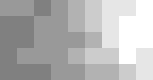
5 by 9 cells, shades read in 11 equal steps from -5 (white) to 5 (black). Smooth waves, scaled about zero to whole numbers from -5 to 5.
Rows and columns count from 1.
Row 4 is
0 -1 -1 -1 -2 -3 -3 -5 -4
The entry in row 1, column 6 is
-3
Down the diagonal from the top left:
-1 0 -1 -1 -1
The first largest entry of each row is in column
3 1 1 1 1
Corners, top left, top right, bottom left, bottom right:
-1 -5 0 -4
